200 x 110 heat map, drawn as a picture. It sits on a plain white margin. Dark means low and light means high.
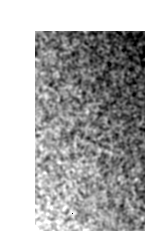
The field climbs toward the bottom left. The halves do not mirror each other. The ninth with the lowest average is the top right. One lone cell stands out, far lower than its neighbours. The bottom left is the ninth with the highest average. There are no regular stripes. The field is mottled with small blotches. The values follow a bell shape.
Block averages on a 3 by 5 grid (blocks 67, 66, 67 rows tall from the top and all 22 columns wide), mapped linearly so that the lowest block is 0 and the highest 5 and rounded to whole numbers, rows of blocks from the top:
3 2 1 1 0
4 3 3 2 1
5 5 4 3 2
